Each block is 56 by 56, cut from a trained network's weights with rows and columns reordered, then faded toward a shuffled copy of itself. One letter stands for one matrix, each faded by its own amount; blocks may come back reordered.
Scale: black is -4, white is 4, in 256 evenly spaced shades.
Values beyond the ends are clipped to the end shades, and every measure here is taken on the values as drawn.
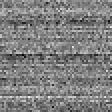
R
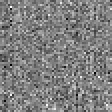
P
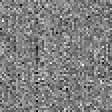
P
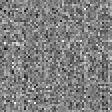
P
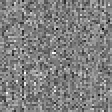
P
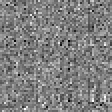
P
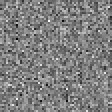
P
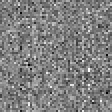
P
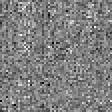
P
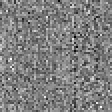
P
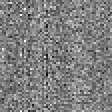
P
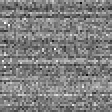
R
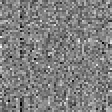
P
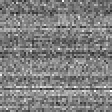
R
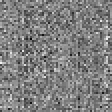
P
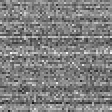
R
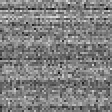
R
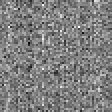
P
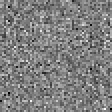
P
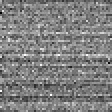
R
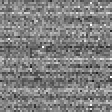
R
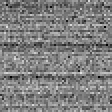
R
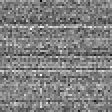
R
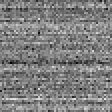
R
